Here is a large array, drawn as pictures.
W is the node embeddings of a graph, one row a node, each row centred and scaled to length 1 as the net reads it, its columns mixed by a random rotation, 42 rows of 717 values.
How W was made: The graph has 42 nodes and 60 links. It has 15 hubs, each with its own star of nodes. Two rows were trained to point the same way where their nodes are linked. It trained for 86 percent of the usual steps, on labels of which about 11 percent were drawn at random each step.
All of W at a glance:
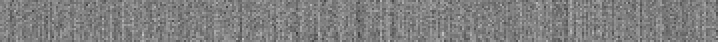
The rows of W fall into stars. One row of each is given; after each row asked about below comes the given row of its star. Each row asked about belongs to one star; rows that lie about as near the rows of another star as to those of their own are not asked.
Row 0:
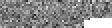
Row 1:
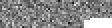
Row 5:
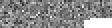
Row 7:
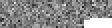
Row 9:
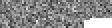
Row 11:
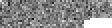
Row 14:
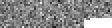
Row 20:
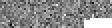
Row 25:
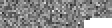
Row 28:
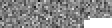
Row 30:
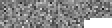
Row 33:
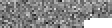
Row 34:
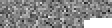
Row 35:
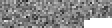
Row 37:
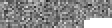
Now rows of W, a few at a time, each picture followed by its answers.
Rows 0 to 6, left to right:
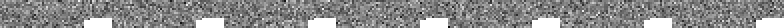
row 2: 33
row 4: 37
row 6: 30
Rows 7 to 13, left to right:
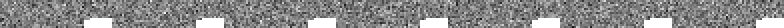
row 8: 0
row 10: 25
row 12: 20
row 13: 14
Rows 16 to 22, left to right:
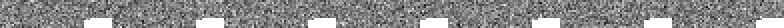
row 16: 7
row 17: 33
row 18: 5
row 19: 1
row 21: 25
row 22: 28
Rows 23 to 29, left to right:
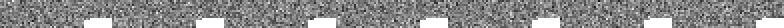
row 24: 1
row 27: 11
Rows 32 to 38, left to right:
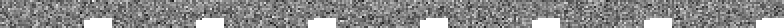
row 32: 7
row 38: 37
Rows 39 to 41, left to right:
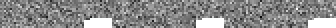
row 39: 9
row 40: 35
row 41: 9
